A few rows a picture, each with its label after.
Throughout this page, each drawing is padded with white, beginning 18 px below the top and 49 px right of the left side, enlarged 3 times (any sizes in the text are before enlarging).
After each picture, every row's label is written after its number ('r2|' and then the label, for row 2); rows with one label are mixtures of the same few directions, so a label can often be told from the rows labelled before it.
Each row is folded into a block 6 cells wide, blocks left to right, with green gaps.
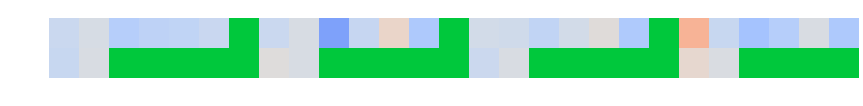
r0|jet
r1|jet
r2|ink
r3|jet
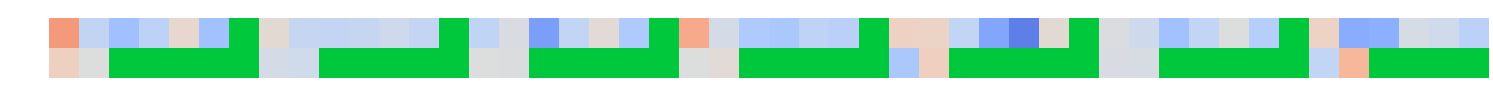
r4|jet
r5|jet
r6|jet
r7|jet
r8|jet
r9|jet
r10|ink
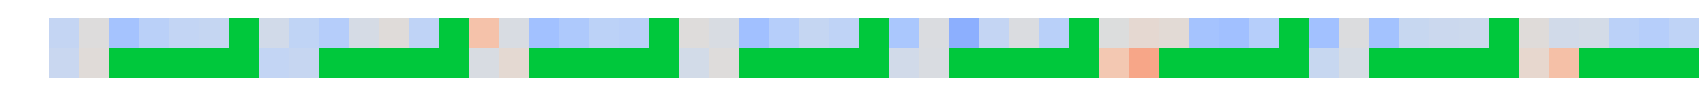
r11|jet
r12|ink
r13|jet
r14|jet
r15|jet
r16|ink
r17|jet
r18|ink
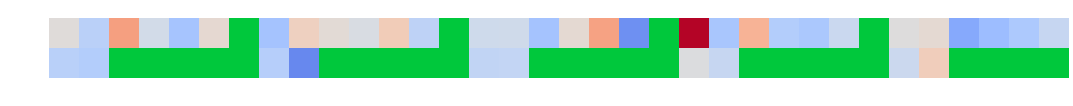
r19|jet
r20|ink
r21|ink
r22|jet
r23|jet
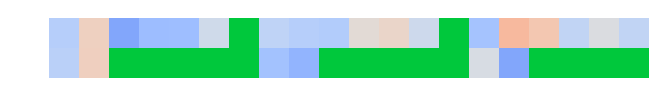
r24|jet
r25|ink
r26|ink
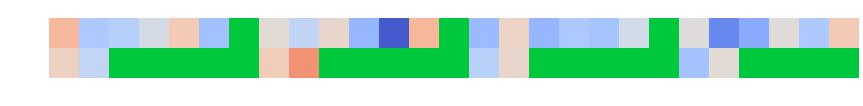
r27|jet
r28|ink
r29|jet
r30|ink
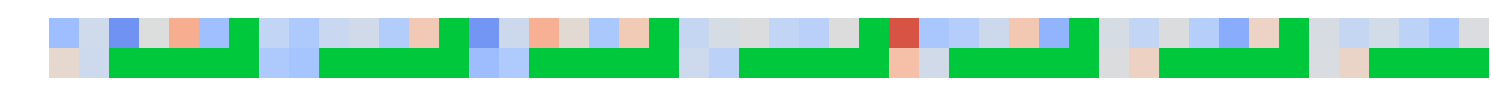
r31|jet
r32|ink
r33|jet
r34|ink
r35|jet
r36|ink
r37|ink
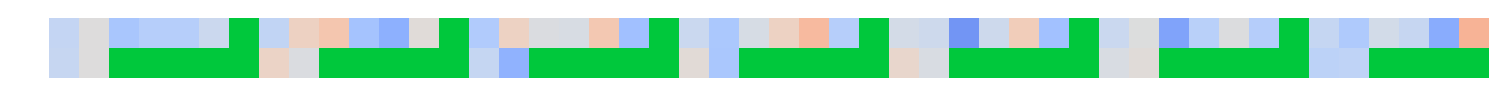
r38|jet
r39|ink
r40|ink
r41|jet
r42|jet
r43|jet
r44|ink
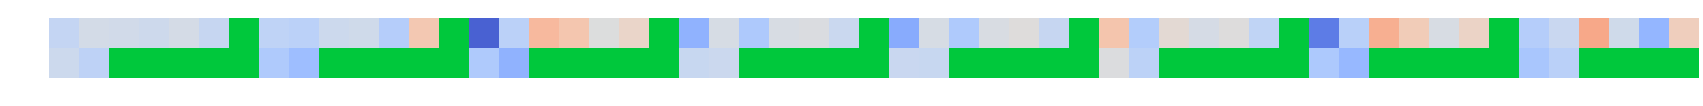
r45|ink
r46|ink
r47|jet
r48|jet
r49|jet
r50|jet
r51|jet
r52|jet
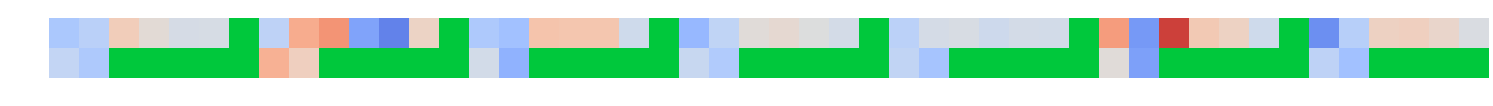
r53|jet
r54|ink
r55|jet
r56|jet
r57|ink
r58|jet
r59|jet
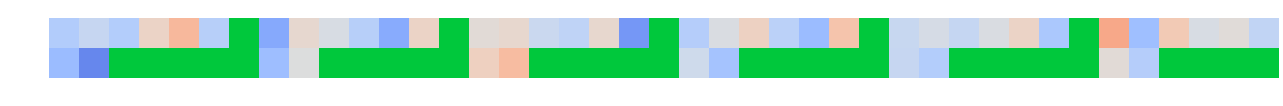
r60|ink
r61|jet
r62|ink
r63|ink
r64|ink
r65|jet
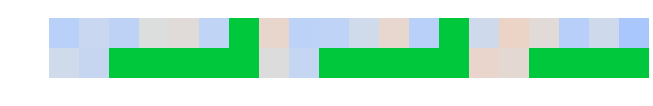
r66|jet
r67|jet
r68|ink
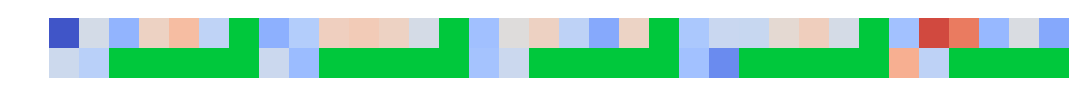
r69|jet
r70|jet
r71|jet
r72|ink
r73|ink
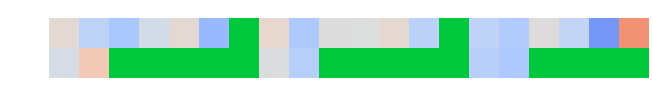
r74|ink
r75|jet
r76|ink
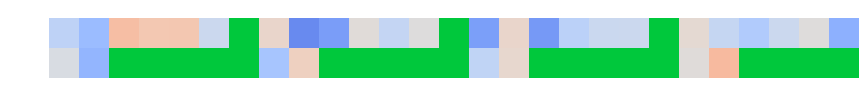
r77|jet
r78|ink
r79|jet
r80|ink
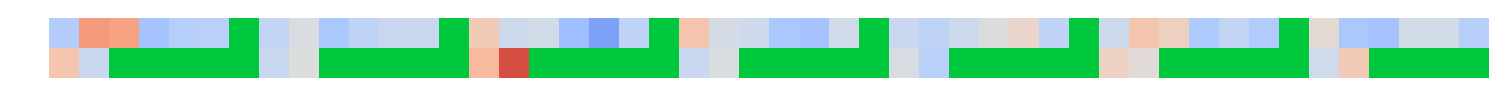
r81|ink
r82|jet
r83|ink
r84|jet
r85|jet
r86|ink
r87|ink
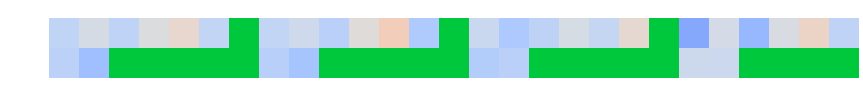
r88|ink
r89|ink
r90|ink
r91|jet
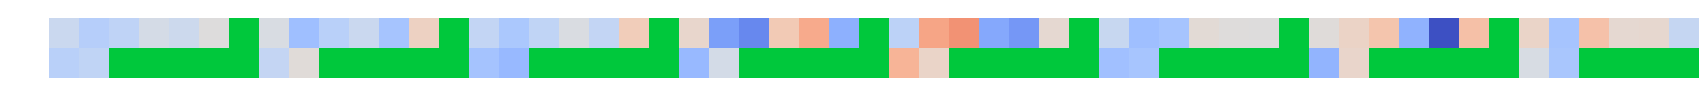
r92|ink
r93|ink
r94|ink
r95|ink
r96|ink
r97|ink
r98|jet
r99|jet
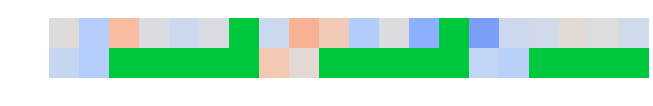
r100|jet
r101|ink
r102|jet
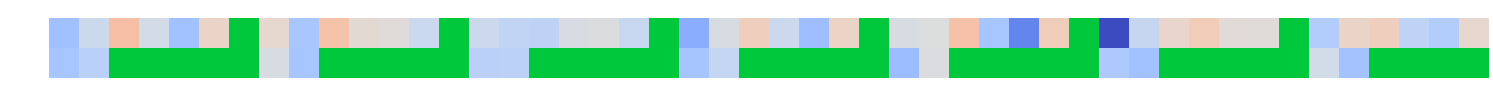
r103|jet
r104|jet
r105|ink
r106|jet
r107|jet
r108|jet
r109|ink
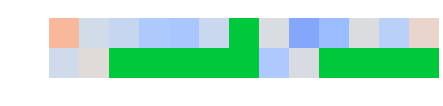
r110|jet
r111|ink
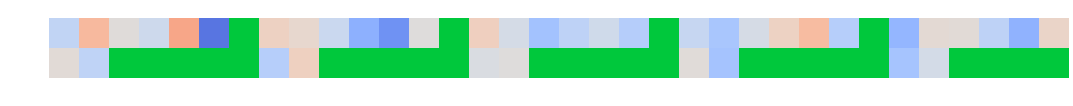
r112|ink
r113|jet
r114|jet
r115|jet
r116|jet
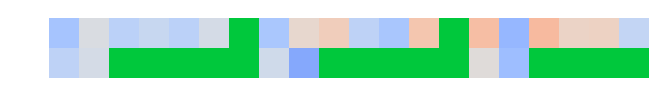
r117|jet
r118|ink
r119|jet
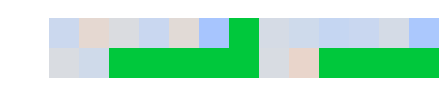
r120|ink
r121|ink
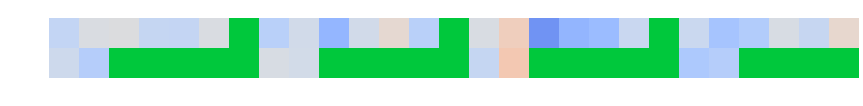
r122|ink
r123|jet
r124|jet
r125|ink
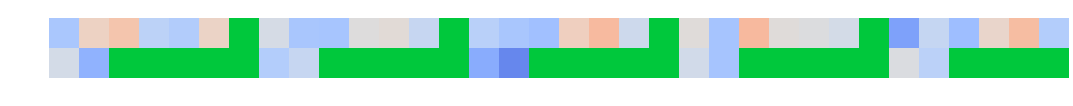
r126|ink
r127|ink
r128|ink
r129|jet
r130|jet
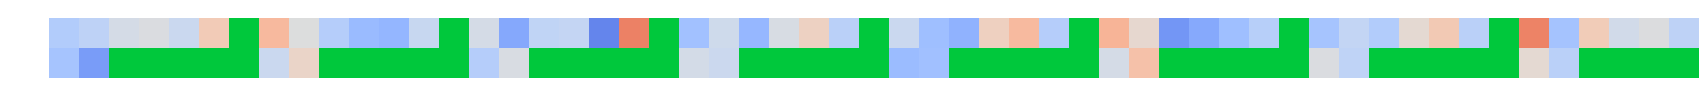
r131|ink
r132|jet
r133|ink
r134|jet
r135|ink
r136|jet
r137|jet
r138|jet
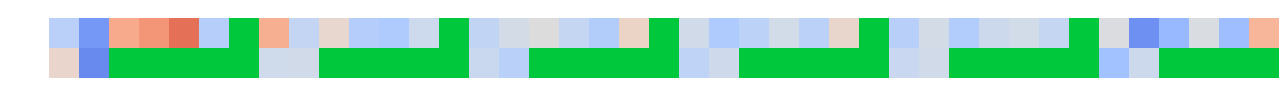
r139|jet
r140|jet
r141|ink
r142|ink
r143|jet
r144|ink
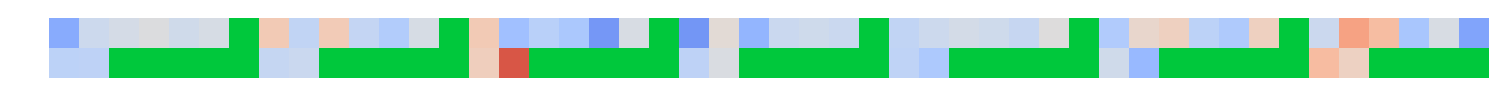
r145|jet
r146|jet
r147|ink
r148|jet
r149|ink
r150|ink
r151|ink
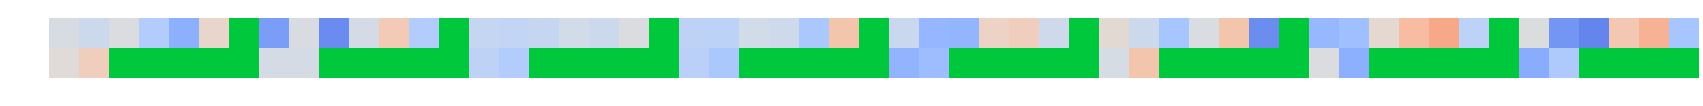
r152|ink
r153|jet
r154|ink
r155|ink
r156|ink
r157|ink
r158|jet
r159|ink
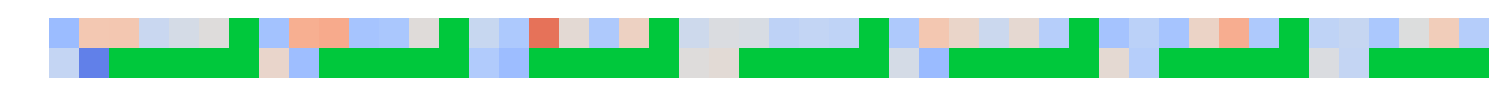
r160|ink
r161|ink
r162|jet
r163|ink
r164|ink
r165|jet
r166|jet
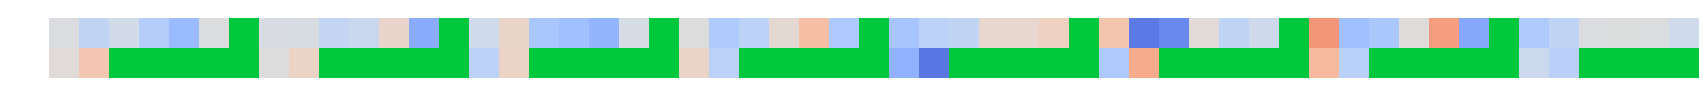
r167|ink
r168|ink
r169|jet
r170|jet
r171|ink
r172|ink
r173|jet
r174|jet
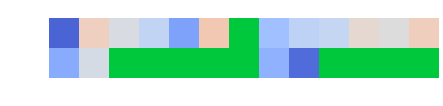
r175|jet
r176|ink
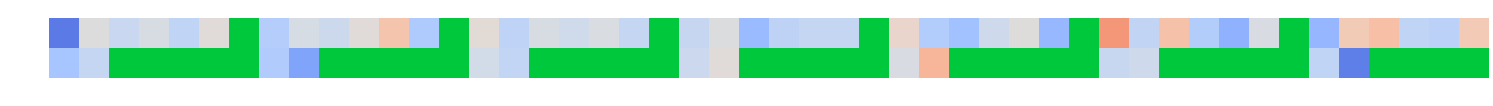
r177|jet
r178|ink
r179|jet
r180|jet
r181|ink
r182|jet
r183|ink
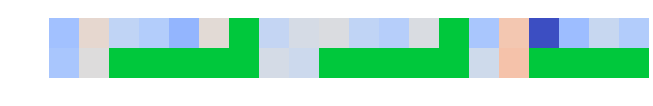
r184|jet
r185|ink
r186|jet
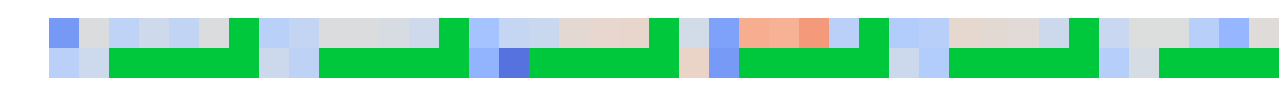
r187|jet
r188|jet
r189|ink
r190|jet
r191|jet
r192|jet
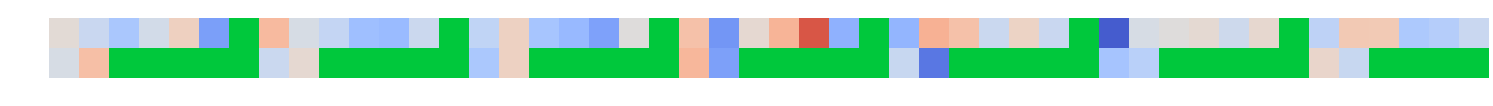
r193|ink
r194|jet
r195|jet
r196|jet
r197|ink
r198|jet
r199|ink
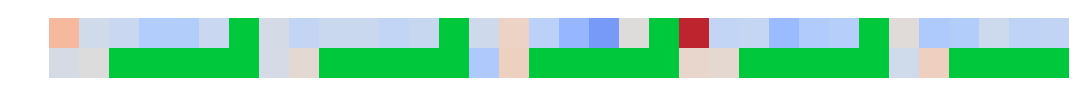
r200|jet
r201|ink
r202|jet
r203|jet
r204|ink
